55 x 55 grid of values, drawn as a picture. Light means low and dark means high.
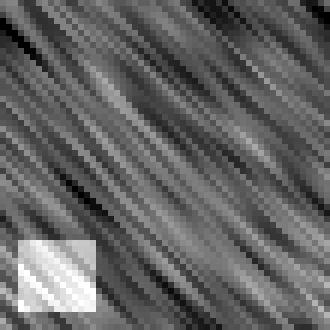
Grain: diagonal, down to the right. Ninth with the lowest average: bottom left. Histogram: skewed, a long tail of low values. Mirror symmetry: none. Odd patch: lower, in the bottom left.
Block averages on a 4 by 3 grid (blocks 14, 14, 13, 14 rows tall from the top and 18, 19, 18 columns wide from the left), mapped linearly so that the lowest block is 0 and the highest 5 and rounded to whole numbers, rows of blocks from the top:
4 5 5 | 4 4 4 | 4 3 4 | 0 5 3
